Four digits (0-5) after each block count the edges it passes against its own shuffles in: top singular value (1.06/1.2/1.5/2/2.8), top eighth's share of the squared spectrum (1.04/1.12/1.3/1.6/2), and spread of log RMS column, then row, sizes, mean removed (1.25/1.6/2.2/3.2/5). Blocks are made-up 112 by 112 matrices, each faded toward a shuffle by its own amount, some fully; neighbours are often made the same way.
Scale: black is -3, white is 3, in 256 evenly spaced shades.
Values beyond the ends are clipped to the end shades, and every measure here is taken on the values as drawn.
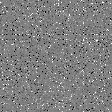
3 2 1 1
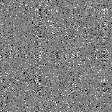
4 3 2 1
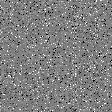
3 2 1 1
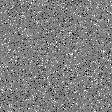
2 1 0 0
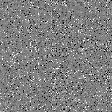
4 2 1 0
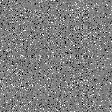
4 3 2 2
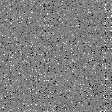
4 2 1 1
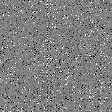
3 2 1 0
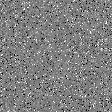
3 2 1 0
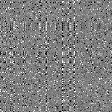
5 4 3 2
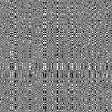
5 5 4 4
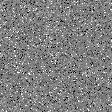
2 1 0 0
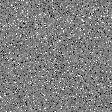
2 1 0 0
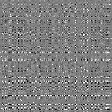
5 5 3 4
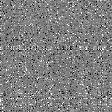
4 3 2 2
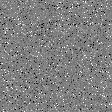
2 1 0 0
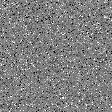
0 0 0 0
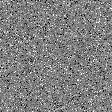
1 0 0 0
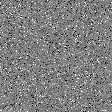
0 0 0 0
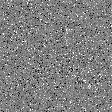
0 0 0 0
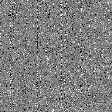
2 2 3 0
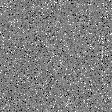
0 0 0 0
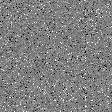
1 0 0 0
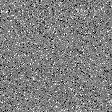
3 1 0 0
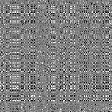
5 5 4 4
